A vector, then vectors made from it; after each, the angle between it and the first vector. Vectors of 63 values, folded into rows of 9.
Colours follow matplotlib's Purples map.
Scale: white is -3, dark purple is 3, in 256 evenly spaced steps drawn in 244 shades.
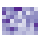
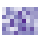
nearly opposite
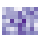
nearly opposite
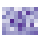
nearly opposite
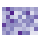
orthogonal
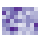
nearly parallel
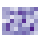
partly opposed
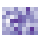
partly opposed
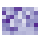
nearly parallel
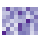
orthogonal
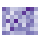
orthogonal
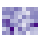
partly aligned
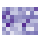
orthogonal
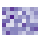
partly aligned
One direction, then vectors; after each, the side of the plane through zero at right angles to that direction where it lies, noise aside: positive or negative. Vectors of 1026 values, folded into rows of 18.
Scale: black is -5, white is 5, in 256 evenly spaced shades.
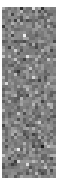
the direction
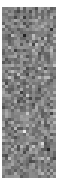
negative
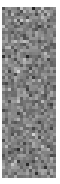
negative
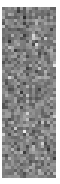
negative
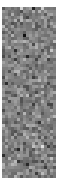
negative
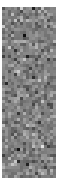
negative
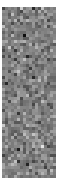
negative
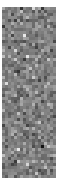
positive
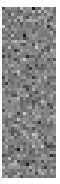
negative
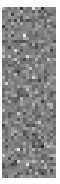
positive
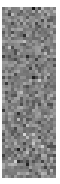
negative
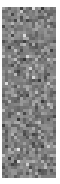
positive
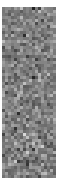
negative
